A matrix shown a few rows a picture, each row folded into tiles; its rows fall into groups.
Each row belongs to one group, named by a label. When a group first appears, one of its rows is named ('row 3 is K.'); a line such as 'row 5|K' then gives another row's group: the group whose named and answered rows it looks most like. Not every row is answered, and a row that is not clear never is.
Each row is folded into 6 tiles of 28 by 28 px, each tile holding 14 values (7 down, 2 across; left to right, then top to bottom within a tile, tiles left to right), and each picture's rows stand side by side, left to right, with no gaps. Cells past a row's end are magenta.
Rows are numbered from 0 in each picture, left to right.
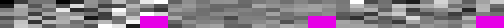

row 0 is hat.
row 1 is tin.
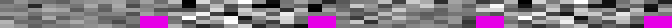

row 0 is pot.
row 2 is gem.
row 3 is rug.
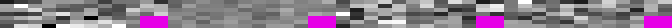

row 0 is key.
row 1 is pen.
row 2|gem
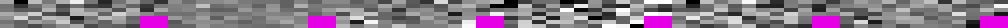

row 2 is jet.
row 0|rug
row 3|hat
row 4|rug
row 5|gem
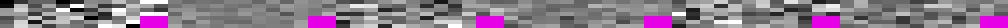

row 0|hat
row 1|jet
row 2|key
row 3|tin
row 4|gem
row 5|tin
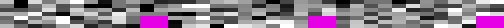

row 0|rug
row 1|key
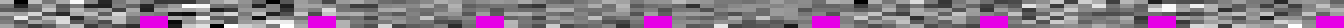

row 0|rug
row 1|key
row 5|rug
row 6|gem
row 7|key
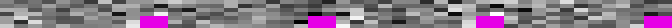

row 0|jet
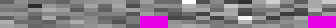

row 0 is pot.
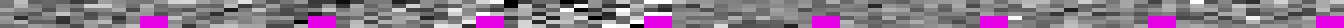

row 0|tin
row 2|hat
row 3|hat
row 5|pot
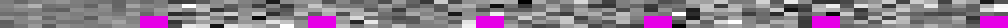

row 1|key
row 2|jet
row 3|rug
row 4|gem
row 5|gem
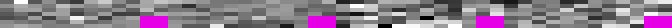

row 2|key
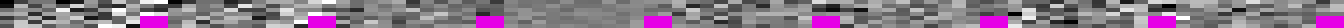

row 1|hat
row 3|jet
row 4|jet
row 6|jet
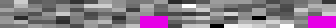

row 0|tin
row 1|key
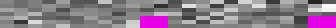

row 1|gem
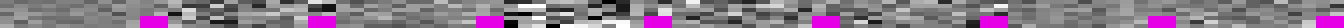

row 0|jet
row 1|jet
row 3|key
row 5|gem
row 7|jet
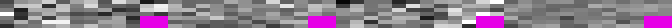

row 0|gem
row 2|hat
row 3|tin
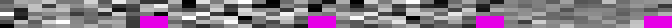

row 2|rug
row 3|jet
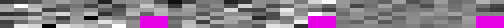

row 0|key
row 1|hat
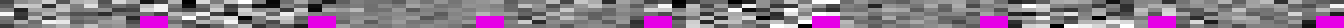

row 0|gem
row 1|rug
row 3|gem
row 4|hat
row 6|key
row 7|gem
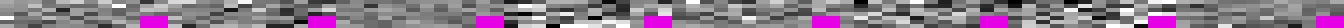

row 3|key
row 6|hat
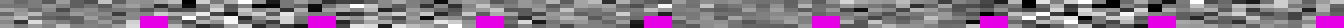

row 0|jet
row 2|key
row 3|gem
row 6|rug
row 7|tin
